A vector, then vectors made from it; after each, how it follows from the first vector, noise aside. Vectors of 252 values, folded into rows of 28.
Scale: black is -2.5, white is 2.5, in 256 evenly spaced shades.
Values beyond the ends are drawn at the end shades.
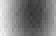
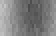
shrunk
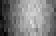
negated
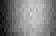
negated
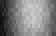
negated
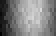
negated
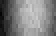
negated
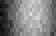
negated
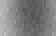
shrunk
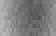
shrunk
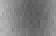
shrunk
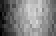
negated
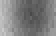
shrunk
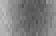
shrunk
